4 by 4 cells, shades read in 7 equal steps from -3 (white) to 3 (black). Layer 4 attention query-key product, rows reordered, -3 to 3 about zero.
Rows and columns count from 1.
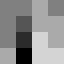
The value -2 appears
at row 3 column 3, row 4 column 3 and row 4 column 4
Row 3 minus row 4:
1 -1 0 1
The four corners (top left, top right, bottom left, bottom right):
0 0 -1 -2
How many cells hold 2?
1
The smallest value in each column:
-1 0 -2 -2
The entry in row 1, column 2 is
0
